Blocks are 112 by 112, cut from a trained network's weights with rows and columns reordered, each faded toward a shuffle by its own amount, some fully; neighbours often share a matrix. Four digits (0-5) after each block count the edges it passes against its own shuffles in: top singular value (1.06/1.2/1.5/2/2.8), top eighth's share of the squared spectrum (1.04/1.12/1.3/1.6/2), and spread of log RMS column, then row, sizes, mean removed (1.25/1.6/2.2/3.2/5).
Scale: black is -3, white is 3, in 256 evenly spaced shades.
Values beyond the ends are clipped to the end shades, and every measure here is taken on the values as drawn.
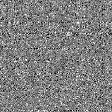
3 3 1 2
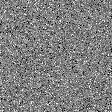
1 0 0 0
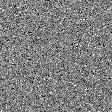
0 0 0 0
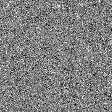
0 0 0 0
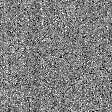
1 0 0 0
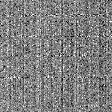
4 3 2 3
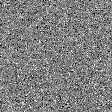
1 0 0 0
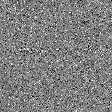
2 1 0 0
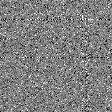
3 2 2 1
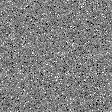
0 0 0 0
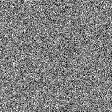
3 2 0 1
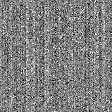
4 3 1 2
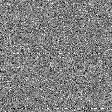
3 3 0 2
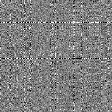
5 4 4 3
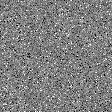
0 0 0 0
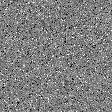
0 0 0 0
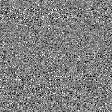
3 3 0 3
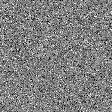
2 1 0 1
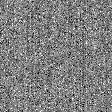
2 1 0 0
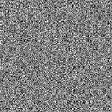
4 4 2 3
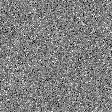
1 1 0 0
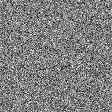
2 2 0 1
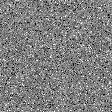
1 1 0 1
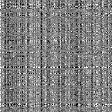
5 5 3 4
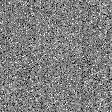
2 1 0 0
